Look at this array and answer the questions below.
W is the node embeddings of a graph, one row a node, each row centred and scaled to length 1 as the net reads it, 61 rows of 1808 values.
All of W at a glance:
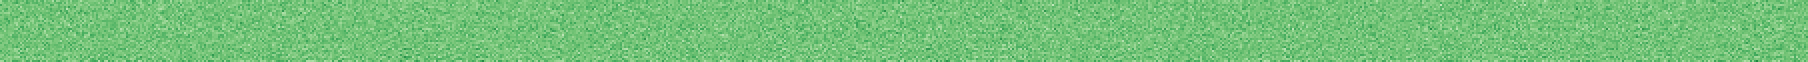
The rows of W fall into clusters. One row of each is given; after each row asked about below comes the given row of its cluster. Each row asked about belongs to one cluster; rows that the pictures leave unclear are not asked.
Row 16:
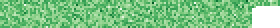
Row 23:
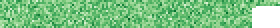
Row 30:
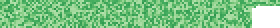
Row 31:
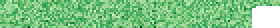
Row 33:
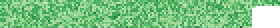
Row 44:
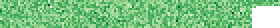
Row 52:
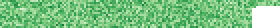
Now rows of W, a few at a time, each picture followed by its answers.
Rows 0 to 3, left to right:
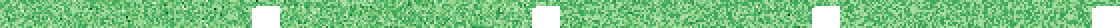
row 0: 30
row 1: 52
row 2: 16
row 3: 30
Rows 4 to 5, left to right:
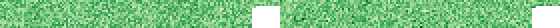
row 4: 23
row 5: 31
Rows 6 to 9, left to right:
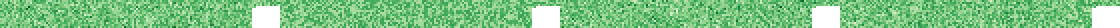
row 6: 23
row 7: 30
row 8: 44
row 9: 30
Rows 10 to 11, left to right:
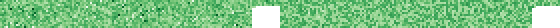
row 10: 33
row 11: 16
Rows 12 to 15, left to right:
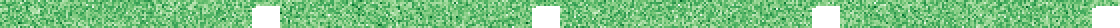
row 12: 52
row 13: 44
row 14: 52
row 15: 23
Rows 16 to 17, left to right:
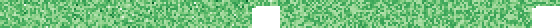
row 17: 30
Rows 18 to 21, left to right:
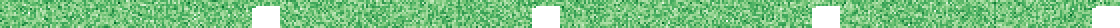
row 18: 16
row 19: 44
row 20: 23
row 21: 31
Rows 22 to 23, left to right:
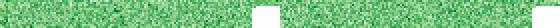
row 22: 44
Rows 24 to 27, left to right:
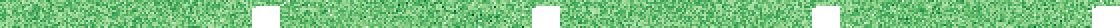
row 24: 33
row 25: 52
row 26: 52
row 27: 31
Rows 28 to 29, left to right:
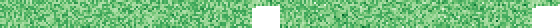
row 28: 23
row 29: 23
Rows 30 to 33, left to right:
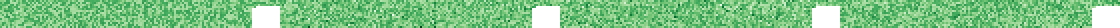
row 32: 52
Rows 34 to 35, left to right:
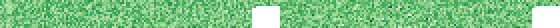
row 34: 31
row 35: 16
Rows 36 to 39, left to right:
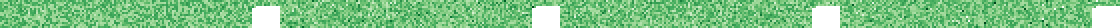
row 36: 16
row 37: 31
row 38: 52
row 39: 30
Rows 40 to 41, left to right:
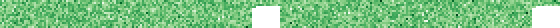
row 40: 31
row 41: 33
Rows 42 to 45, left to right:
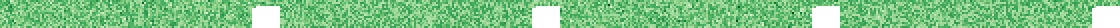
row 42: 30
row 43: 23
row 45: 16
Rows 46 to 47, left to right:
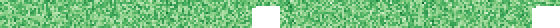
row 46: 16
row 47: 30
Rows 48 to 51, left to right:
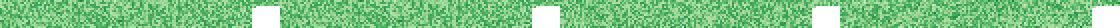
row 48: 44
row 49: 44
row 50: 23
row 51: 33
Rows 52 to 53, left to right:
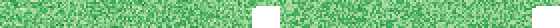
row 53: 31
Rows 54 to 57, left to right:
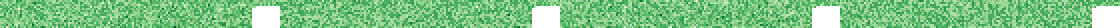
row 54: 23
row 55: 16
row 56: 44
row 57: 44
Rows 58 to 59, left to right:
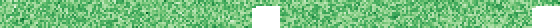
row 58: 31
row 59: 33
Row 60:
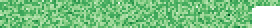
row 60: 16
